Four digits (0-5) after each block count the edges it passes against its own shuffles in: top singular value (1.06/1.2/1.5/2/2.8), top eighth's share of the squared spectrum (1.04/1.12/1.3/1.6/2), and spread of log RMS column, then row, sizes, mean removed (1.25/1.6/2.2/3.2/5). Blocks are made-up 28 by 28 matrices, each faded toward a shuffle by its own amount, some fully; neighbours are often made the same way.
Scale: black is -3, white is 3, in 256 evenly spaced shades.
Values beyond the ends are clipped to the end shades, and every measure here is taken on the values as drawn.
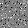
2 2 0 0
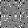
3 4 2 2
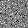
0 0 0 0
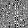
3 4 2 0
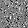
2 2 1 0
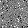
1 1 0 0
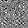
3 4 2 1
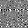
3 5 2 2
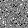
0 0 0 0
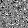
0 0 0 0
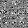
1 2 2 2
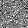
1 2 0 0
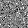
1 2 0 0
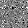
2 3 1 2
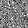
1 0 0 0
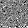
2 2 0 1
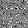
2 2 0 2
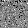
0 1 0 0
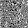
1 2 1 1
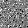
0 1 1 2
